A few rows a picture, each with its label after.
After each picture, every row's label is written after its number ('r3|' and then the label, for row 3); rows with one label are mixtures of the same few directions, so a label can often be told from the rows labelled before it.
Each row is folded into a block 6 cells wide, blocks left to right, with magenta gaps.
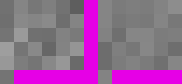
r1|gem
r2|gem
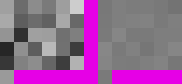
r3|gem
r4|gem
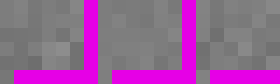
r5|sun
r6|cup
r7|gem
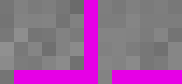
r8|gem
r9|sun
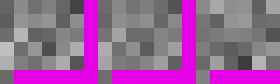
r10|gem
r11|gem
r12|cup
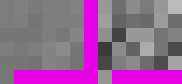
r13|sun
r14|gem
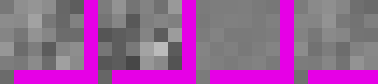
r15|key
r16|sun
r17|gem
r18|key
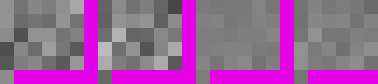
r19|gem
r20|gem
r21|cup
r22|gem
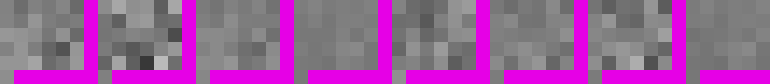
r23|sun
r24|cup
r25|sun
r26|sun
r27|key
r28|cup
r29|cup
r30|sun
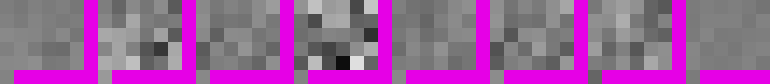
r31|sun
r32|sun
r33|gem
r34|cup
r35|key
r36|gem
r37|key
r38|gem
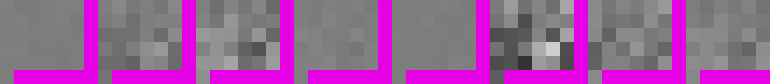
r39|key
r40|sun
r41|sun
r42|sun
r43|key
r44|sun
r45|gem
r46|sun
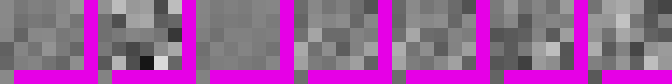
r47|gem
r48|cup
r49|gem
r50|gem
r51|gem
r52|sun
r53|key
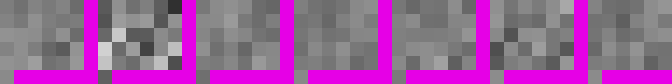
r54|sun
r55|gem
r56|key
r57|key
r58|cup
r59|gem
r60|key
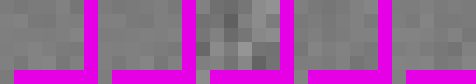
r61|cup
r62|cup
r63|key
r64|key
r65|sun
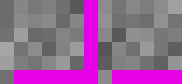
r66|gem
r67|gem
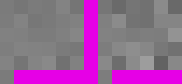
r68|cup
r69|cup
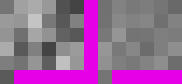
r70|key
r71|gem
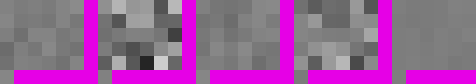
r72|gem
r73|cup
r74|key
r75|cup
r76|key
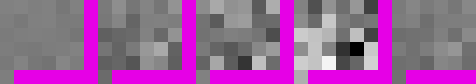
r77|cup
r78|sun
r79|cup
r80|sun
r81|sun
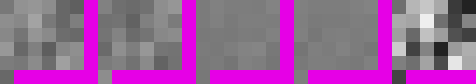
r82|key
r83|key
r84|sun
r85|gem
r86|key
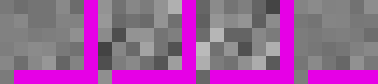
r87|cup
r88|gem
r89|gem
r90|cup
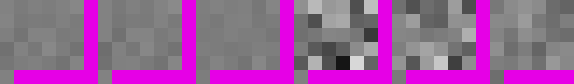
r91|gem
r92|gem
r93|cup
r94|cup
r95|cup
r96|key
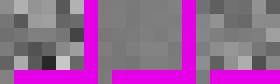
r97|cup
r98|sun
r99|cup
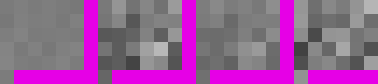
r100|gem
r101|sun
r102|sun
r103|gem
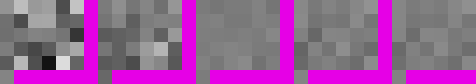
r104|cup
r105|sun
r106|cup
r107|gem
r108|gem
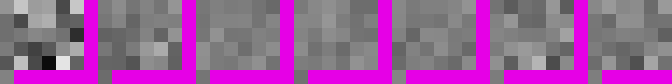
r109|cup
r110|sun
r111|gem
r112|key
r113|gem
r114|cup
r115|cup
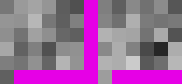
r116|key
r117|sun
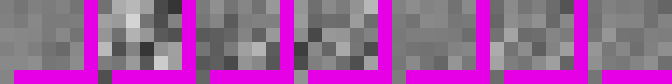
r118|sun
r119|key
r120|sun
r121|gem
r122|cup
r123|gem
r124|gem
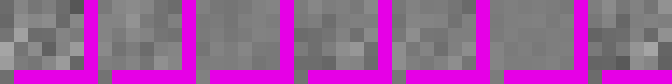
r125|gem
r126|key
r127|key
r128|sun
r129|gem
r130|gem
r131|sun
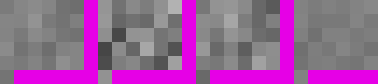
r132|key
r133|gem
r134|key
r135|gem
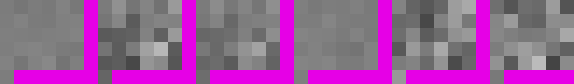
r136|cup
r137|sun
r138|sun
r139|sun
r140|key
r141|cup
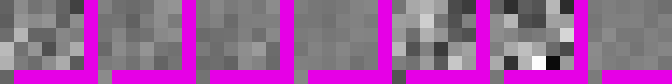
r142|gem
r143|key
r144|sun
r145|key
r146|key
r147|cup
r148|gem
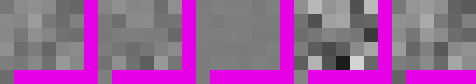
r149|key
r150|cup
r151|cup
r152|cup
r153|key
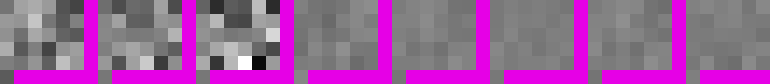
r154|key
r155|cup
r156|cup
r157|key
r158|key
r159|gem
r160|key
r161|cup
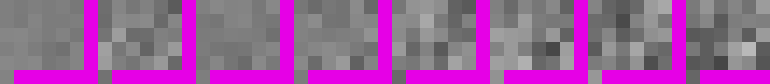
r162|sun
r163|gem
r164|cup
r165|cup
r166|key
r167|sun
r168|key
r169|sun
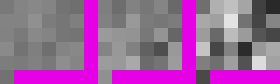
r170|key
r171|sun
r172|key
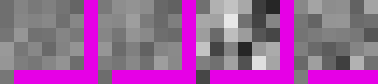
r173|gem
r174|key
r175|key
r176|cup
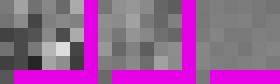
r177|sun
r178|key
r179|gem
